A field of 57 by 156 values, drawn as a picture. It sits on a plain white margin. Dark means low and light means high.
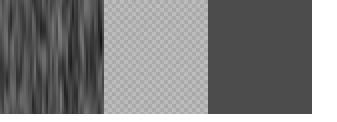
The table splits into one row of 3 panels. Panel 1,1: low, streaked downward. Panel 1,2: high, checkered, faint in contrast. Panel 1,3: low, flat.
